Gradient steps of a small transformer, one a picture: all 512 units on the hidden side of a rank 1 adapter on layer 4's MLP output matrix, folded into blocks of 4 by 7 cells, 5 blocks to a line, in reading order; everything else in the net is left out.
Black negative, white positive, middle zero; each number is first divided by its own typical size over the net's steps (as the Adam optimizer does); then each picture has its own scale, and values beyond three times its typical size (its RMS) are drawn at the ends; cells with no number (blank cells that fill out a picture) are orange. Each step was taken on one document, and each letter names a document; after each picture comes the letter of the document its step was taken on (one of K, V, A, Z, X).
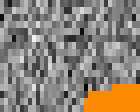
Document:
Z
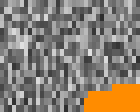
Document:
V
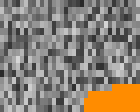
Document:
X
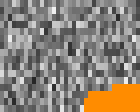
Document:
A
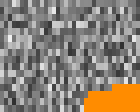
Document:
A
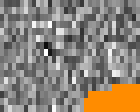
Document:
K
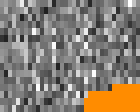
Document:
V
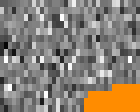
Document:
X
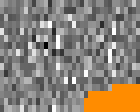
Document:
K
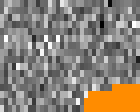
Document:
K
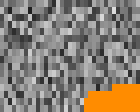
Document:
V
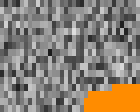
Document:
X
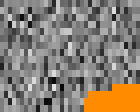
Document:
V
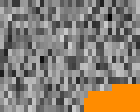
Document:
X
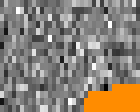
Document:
X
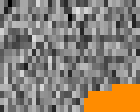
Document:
Z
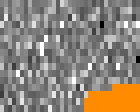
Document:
K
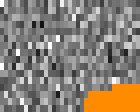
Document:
Z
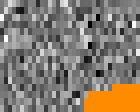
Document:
K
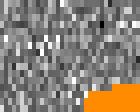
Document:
K
